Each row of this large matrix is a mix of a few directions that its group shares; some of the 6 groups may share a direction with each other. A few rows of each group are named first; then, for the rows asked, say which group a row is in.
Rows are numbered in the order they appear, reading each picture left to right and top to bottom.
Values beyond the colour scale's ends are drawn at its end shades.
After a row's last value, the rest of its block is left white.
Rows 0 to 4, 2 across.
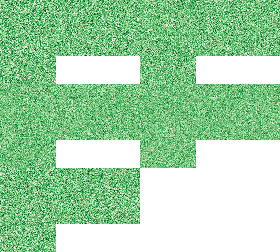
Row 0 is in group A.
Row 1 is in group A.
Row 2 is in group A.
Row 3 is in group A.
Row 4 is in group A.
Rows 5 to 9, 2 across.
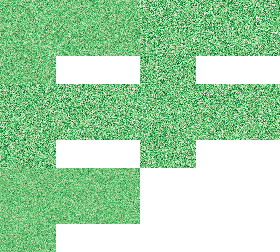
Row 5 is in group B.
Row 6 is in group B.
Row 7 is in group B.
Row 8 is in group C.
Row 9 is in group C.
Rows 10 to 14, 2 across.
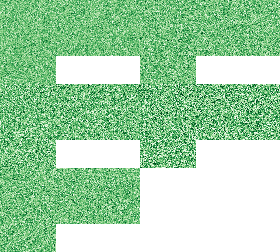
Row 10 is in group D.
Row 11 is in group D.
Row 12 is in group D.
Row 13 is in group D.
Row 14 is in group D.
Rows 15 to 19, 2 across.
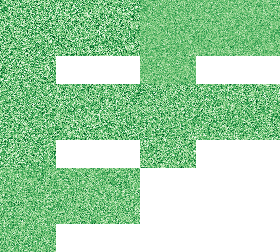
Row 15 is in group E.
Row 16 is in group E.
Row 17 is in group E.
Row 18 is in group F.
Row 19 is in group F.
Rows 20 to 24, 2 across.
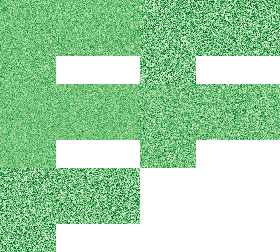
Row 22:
C
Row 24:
A
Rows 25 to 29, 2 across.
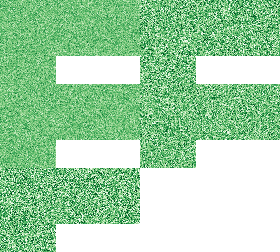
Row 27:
E
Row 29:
C
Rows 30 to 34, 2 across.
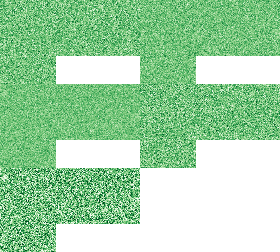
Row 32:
E
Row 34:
E
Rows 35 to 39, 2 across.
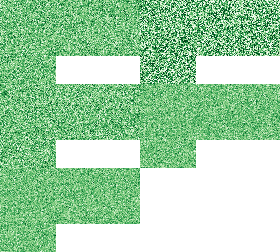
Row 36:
D
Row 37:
E
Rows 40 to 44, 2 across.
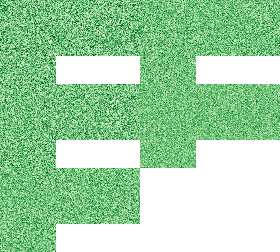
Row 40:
E
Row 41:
F
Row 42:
D
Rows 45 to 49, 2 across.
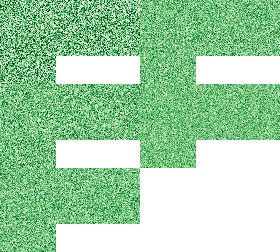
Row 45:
D
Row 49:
E
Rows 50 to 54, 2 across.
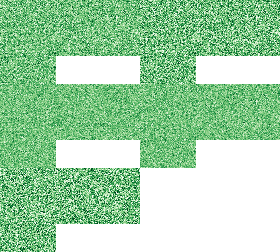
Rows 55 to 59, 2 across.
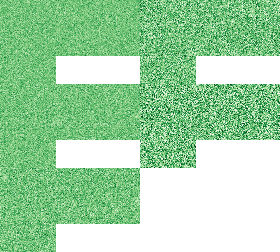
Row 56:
F
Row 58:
C
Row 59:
E
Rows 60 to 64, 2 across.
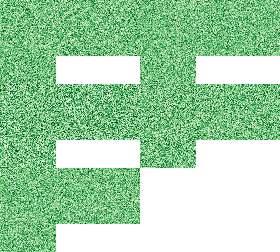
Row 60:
B
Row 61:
A
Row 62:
B
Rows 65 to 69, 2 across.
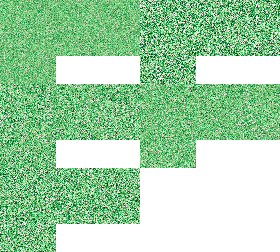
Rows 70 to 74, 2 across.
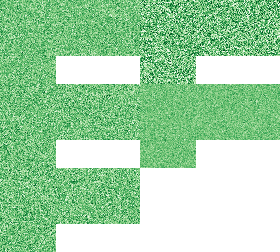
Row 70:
F
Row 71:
B
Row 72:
B
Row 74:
A
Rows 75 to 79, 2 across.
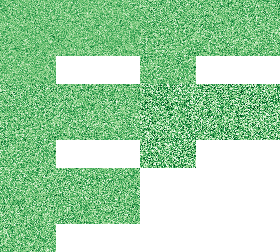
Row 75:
E
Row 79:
B
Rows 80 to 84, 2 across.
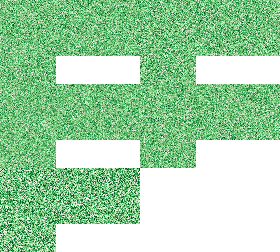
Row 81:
E
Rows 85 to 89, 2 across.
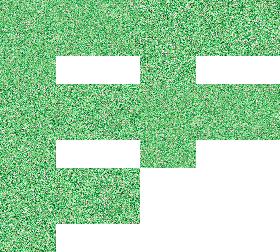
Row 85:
F
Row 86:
A
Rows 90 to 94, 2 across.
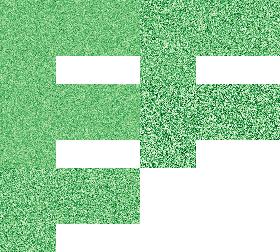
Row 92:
D
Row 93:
E
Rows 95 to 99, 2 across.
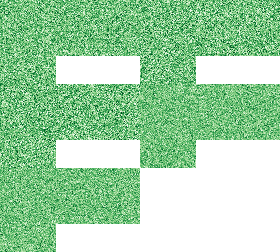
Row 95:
D
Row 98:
A
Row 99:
A
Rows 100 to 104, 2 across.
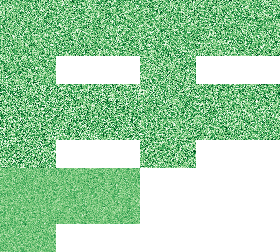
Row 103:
D
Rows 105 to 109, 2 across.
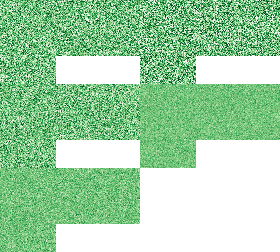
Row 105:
D
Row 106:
D
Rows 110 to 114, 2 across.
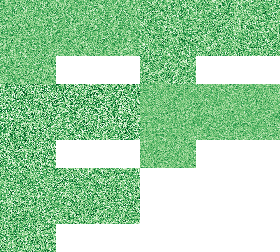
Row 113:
F
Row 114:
C
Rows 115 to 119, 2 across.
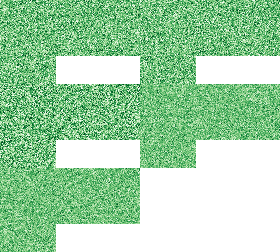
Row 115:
E
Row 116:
B
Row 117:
B
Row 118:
F
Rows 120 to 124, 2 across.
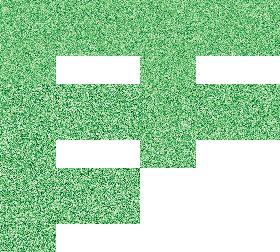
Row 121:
F
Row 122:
A
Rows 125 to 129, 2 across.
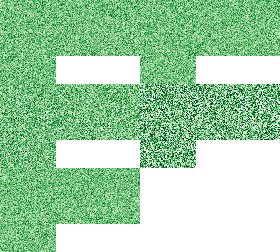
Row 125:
F
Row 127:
F
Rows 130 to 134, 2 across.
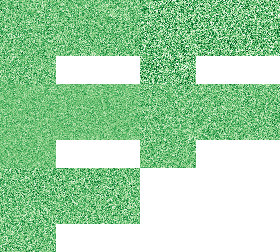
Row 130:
F
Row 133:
B
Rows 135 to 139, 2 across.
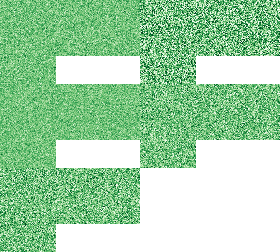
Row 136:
C
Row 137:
A
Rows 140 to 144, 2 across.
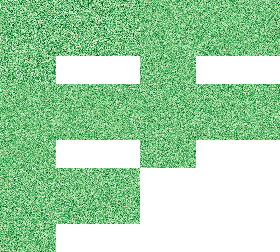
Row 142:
E
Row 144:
E
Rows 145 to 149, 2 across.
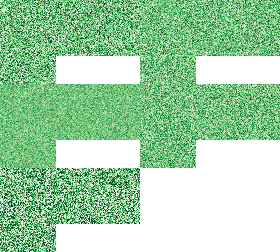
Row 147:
A
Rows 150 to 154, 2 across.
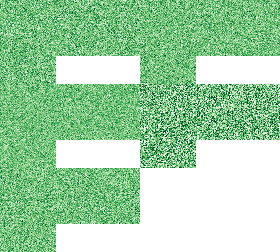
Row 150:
C
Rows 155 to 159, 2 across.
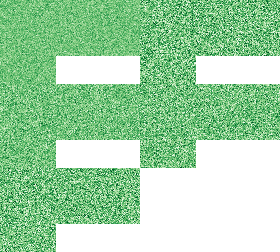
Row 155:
A
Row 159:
A
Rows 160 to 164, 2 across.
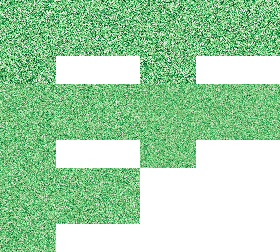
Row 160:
A
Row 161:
B
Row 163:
B
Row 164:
E
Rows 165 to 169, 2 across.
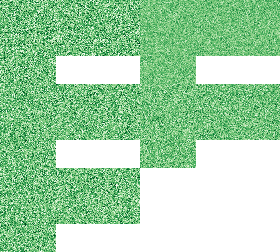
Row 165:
F
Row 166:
B
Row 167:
C
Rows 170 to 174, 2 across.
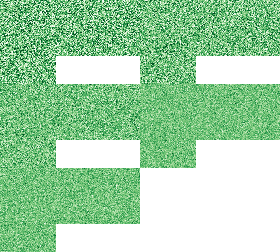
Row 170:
A
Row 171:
A
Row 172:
E
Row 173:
C
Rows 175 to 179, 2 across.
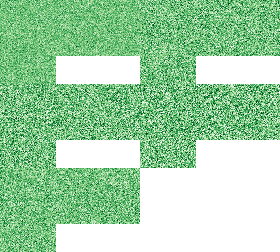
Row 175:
C
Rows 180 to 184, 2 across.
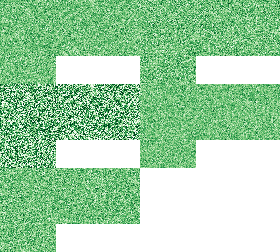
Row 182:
B
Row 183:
F
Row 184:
D
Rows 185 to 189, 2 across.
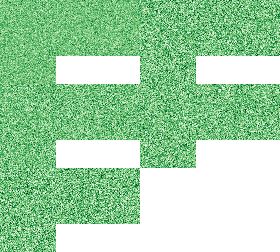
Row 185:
D
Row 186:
E
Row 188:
D
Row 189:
A
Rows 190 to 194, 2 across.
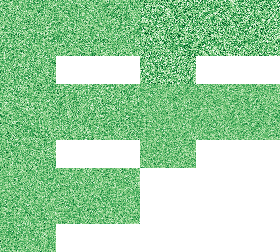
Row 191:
B
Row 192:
A
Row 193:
A
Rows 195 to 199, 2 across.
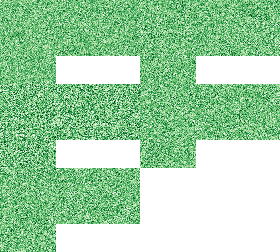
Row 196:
F
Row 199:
A
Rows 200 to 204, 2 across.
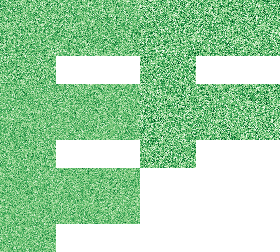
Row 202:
C
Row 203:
F
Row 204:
A
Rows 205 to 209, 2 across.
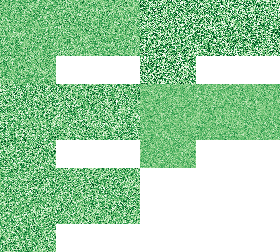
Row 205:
B
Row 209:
A
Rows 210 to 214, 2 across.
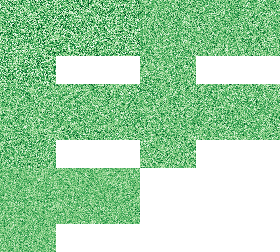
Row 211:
D
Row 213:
E
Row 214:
F
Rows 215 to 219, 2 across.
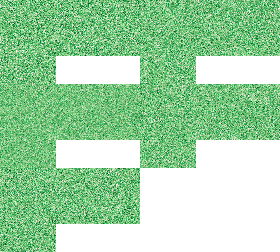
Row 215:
C
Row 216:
B
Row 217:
B
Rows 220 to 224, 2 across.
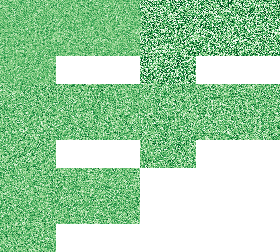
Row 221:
C
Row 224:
A
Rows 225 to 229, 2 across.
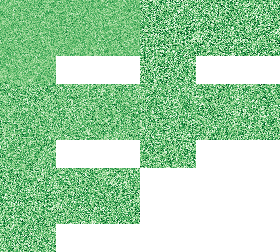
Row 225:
A
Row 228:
D
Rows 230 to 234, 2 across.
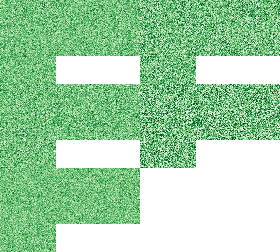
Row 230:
C
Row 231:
F
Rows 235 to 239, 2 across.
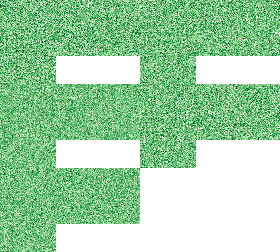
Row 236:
A
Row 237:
A
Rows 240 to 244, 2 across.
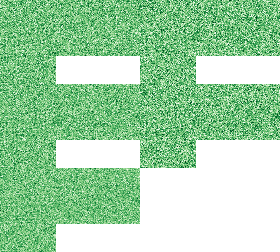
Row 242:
F
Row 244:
D
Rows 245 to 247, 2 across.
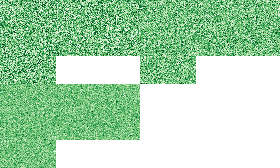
